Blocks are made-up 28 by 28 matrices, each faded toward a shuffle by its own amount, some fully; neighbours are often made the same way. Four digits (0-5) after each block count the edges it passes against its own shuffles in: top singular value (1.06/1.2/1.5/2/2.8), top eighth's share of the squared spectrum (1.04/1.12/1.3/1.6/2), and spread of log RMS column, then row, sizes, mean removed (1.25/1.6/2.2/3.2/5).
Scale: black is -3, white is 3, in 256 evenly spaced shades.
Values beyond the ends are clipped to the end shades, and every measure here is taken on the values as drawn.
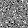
0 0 0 0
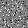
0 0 0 0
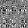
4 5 2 2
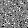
0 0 0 0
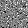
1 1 0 0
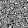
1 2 0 0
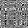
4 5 2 2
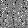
2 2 1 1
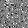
2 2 1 0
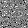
1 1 0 0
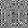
4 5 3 3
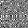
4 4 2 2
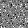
2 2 0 0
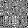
3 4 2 1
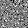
2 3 0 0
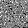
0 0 0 0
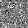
2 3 1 1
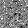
1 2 0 0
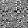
3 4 2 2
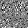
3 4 1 2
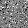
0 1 0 0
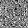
2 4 1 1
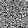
2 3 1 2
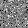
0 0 0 0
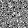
2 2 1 0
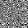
3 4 2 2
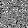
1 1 0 0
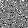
0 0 0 0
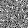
0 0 0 0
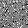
0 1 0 0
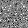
0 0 0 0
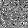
2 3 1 0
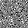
1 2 0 0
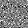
2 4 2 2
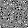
1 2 0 0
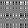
4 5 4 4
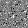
1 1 0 0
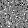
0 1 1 0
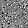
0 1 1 0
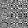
4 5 2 3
